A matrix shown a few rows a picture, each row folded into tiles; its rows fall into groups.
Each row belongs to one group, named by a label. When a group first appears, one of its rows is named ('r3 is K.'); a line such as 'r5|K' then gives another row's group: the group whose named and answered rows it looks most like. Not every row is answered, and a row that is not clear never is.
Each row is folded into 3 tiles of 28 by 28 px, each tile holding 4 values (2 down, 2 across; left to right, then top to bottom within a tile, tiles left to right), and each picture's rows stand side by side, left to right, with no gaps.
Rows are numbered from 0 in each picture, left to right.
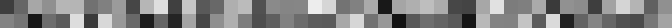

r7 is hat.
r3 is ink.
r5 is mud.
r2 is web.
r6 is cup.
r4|cup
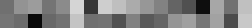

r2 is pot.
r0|hat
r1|hat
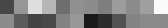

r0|hat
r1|ink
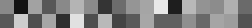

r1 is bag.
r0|cup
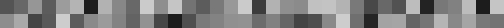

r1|web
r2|ink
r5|pot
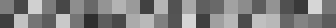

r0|bag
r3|web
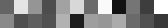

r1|pot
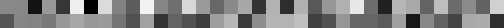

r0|pot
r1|web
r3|pot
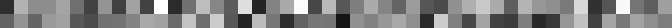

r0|web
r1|pot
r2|cup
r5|bag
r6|hat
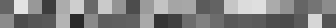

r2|ink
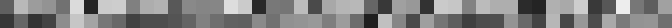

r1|hat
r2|ink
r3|pot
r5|hat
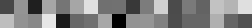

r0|pot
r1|mud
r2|ink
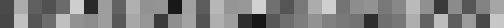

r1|web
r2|web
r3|ink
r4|hat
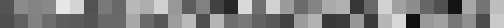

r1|ink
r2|cup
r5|pot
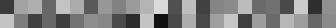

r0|hat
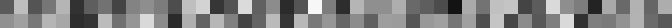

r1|bag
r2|cup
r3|web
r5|pot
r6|bag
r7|pot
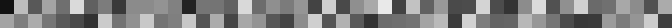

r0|pot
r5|web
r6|cup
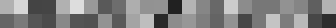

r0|mud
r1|bag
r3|cup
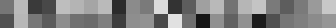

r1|mud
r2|hat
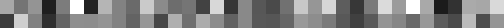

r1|web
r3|ink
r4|ink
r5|ink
